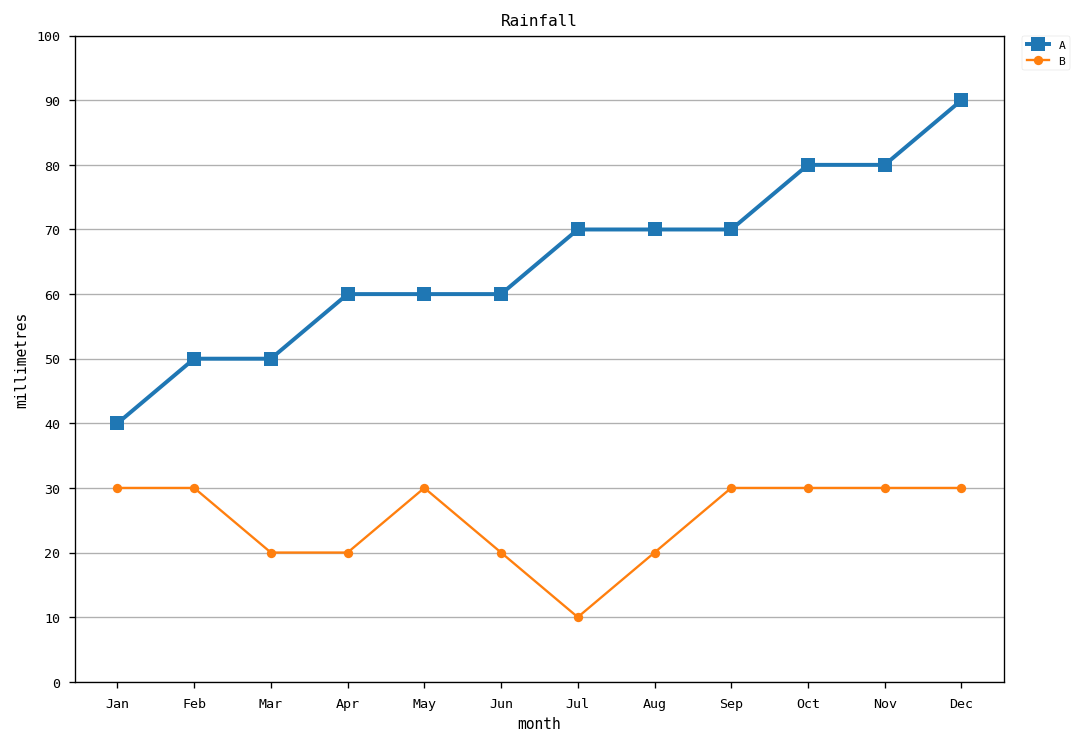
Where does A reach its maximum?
Dec
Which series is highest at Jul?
A
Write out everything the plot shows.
Title: Rainfall
x-axis: month, ticks Jan Feb Mar Apr May Jun Jul Aug Sep Oct Nov Dec
y-axis: millimetres, ticks 0 10 20 30 40 50 60 70 80 90 100
Legend: A, B
Values:
A: 40 50 50 60 60 60 70 70 70 80 80 90
B: 30 30 20 20 30 20 10 20 30 30 30 30
